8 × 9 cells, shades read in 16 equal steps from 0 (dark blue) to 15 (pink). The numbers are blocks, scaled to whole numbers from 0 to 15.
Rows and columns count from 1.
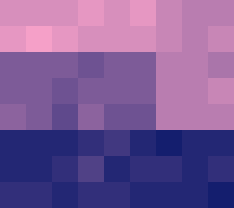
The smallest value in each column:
1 1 1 2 1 1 0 1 0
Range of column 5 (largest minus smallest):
12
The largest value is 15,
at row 2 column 2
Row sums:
114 117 73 75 73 11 16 12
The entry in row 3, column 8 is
11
